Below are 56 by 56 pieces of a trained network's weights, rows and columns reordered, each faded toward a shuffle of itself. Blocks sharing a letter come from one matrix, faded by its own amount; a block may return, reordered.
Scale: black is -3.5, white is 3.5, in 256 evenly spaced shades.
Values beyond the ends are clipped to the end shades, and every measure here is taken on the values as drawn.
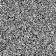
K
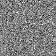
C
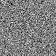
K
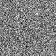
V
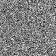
C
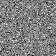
C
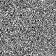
C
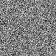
K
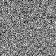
V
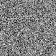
K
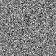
V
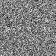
K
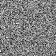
K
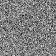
K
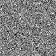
C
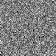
V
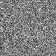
C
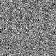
V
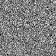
V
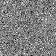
C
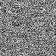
V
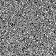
C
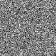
V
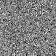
C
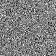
C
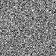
V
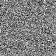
K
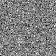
C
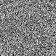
K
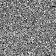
K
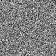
V
